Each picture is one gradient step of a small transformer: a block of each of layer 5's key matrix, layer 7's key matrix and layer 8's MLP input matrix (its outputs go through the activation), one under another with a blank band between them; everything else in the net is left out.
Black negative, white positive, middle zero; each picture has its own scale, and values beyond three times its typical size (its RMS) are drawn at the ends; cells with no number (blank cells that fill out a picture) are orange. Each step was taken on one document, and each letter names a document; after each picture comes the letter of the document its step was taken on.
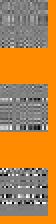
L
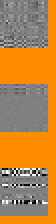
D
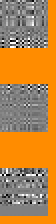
L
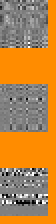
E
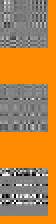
D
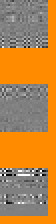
L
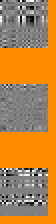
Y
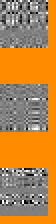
Y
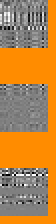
D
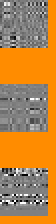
D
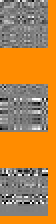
Y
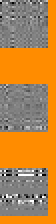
L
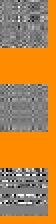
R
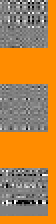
Y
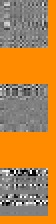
D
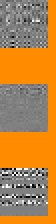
R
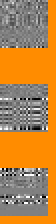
Y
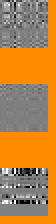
R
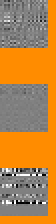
D
